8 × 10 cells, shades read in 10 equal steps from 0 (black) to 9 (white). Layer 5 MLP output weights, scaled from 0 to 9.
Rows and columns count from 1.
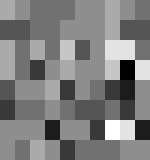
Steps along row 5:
up same up down up down down down up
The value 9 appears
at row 7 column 8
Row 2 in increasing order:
3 3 3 3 4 4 5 5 5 6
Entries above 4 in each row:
6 4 6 7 5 2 7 5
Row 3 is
6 4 6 4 7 3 5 8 8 4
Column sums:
36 34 36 34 35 35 33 46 32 35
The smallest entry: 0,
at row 4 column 9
